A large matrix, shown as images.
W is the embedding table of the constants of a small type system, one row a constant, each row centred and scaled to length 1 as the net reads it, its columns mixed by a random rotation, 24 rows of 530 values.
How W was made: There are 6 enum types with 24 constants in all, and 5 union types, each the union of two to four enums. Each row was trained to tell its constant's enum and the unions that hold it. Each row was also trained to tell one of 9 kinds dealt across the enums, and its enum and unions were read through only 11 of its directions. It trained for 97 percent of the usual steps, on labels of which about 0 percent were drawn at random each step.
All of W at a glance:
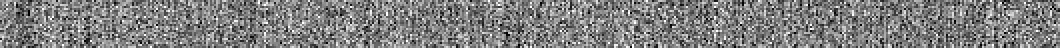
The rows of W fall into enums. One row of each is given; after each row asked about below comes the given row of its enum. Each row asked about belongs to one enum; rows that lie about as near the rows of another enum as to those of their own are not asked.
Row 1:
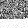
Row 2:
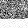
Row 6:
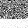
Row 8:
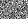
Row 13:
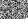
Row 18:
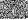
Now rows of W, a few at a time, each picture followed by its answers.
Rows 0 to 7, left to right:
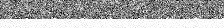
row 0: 6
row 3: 8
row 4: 2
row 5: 18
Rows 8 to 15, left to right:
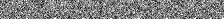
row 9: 13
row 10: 6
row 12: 1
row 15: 1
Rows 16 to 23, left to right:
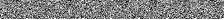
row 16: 2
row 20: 13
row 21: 13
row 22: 2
